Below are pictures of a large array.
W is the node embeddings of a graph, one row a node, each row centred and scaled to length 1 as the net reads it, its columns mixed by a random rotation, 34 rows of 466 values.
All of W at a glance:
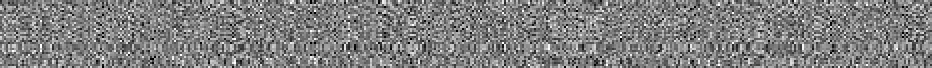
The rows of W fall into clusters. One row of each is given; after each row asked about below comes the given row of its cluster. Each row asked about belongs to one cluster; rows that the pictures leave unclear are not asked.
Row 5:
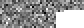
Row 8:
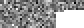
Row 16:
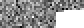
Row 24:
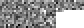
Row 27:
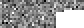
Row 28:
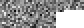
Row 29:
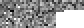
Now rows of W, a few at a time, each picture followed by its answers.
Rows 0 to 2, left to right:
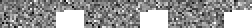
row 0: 27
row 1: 27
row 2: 28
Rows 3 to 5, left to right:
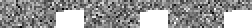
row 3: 16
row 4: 29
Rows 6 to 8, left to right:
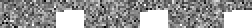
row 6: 27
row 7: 16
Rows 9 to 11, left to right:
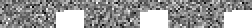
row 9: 5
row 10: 24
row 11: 8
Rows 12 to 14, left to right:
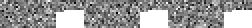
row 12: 8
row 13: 5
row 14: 8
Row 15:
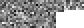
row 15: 28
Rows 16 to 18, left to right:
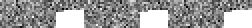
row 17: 8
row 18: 16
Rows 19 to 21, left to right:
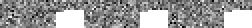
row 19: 29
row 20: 8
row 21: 27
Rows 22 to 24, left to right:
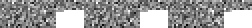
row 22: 24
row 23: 24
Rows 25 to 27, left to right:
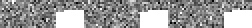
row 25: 24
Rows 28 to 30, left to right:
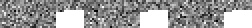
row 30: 29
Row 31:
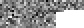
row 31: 29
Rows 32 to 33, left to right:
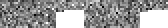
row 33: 16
